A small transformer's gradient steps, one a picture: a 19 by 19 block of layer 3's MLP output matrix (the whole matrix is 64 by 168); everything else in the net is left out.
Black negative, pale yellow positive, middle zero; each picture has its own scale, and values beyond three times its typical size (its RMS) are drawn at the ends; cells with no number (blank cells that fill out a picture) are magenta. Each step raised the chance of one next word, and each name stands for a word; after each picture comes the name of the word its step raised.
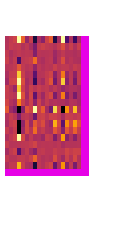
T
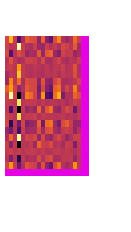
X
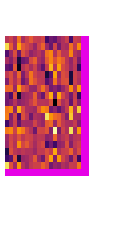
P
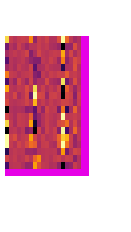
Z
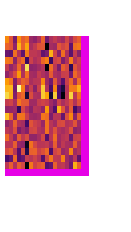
X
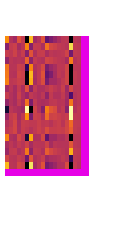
T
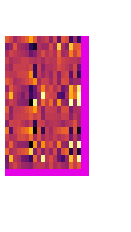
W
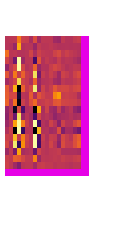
Z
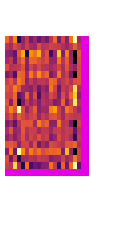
W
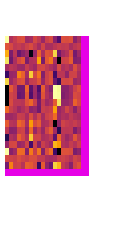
W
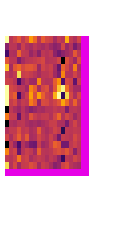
X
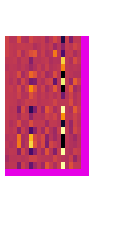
Z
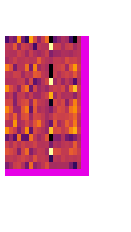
T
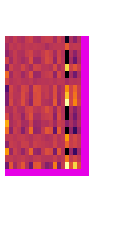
W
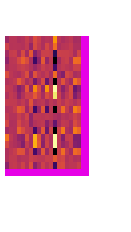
Z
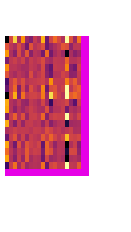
X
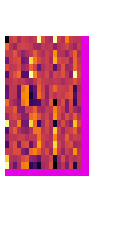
W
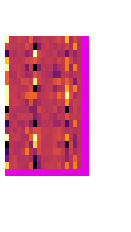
X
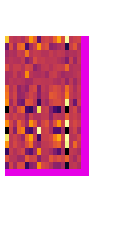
Z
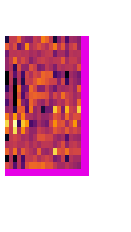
T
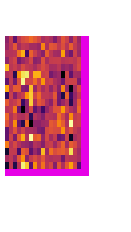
T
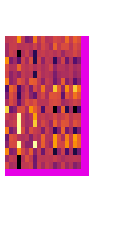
Z
